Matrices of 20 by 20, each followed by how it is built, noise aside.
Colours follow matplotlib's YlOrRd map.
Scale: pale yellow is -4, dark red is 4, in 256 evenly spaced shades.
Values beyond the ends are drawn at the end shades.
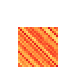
Toeplitz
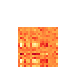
low rank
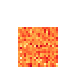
low rank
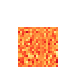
low rank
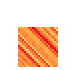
Toeplitz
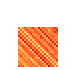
Toeplitz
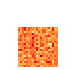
low rank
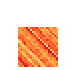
Toeplitz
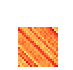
Toeplitz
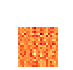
low rank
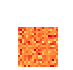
low rank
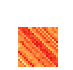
Toeplitz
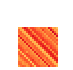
Toeplitz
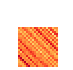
Toeplitz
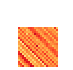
Toeplitz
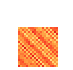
Toeplitz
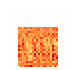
low rank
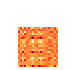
low rank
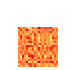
low rank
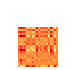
low rank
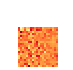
low rank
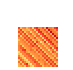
Toeplitz
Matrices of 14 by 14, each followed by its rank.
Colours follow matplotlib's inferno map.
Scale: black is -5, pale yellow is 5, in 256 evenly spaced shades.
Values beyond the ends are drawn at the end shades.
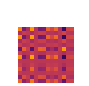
one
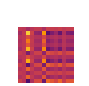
one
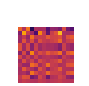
two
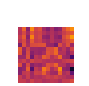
two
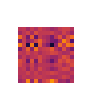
two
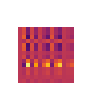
one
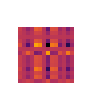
one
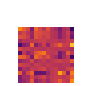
two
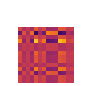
one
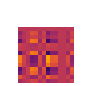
one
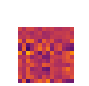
two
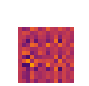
two
